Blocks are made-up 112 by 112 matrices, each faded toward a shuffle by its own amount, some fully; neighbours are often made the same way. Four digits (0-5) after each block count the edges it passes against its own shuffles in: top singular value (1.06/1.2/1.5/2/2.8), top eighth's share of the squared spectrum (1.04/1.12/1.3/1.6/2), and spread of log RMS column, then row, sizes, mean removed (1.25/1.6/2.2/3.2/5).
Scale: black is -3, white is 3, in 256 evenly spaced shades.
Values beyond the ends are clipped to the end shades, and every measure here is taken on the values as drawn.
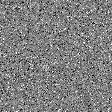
0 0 0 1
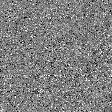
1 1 0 2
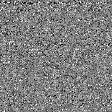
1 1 0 3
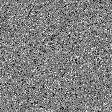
0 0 0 0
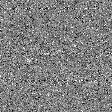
0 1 0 2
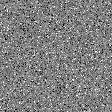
0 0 0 0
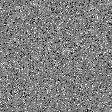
2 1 0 0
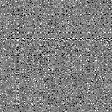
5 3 2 3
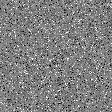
0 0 0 0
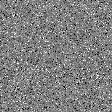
3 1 0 0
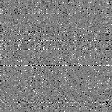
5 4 2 3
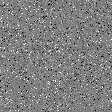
0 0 0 0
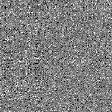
4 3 1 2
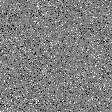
0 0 0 0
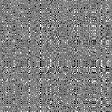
5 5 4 3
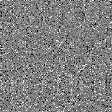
4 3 2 2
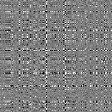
5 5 4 4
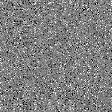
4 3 2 2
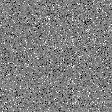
3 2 1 0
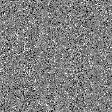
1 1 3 0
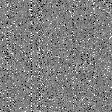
4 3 2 1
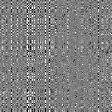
5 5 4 3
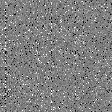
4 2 2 0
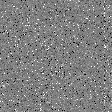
2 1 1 0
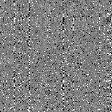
4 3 3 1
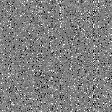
4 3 2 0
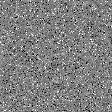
3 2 1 0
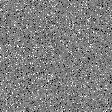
3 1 0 0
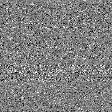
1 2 0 3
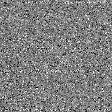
1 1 0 2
